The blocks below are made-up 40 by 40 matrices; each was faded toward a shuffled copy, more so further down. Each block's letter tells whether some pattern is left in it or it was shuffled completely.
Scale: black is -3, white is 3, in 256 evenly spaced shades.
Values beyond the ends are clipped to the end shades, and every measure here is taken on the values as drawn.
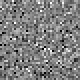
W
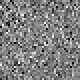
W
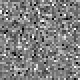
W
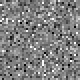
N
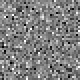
N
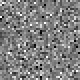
W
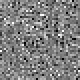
W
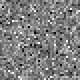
N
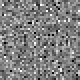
W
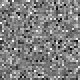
W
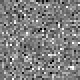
W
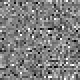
W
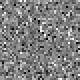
N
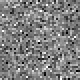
N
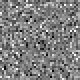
W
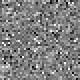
W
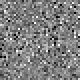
W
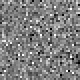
W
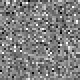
W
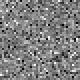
W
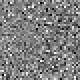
W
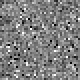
W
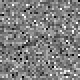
N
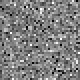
N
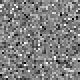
N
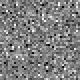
N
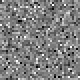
N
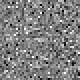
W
